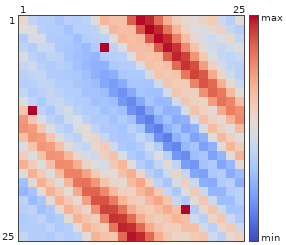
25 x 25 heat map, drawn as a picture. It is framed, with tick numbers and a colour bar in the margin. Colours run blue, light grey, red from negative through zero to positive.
The ninth with the lowest average is the centre. There are three isolated cells, each far higher than the cells round it. There is no overall slope. The top left is the calmest part.
